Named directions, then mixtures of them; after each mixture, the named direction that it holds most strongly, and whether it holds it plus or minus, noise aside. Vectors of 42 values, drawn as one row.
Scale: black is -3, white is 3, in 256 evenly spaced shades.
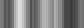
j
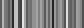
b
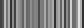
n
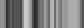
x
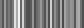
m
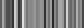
b, plus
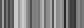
j, plus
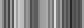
j, plus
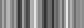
j, minus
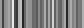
b, minus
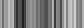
j, minus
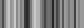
x, minus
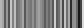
n, minus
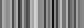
b, plus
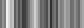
x, minus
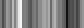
j, plus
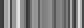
n, plus
